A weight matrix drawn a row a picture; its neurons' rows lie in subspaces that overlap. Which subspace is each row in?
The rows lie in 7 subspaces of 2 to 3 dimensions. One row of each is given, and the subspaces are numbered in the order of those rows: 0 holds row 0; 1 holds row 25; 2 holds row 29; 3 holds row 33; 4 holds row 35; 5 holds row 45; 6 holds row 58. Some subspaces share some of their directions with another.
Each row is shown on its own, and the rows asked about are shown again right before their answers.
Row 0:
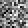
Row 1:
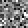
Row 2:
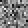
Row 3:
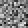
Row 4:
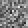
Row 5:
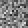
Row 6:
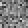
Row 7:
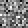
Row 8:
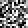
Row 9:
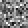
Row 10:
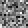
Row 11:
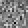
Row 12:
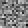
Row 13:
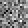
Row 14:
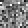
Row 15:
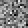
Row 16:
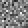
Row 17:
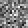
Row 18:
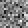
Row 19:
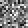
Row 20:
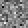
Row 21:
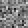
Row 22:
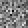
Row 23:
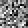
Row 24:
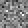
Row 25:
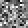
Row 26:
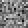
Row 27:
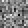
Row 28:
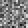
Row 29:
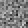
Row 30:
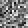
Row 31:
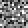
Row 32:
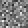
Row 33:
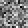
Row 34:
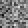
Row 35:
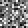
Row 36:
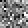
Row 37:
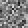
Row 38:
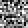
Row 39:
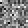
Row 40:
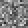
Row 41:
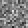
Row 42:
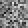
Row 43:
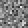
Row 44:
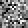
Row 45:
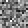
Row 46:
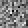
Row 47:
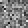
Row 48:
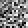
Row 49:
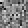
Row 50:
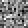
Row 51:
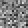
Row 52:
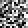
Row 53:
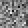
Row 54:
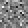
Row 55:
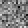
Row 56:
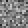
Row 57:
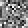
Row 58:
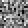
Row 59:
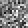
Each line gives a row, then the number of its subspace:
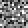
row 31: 6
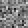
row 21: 6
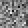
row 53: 3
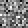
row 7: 5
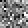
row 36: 4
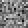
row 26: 6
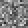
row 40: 1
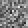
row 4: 3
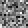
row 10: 5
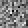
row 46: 3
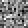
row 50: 6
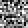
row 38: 6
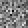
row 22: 3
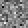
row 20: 1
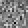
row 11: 3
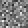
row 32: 1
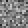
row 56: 5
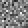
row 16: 1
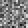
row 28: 4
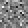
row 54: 1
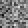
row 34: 0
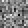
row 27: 6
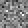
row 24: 1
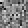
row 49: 2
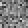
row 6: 0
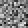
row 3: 4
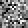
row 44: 0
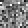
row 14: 2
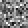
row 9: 5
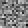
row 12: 5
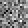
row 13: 0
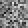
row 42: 0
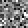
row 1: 4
